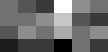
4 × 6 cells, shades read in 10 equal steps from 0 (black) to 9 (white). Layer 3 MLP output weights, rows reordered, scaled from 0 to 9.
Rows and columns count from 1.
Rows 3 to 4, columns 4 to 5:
6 4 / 0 4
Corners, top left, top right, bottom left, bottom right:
4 4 1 2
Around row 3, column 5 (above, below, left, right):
3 4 6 5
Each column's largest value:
4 5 5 9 5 5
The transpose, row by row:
4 4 3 1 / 3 4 5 2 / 2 5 4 2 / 9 7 6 0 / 5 3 4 4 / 4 2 5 2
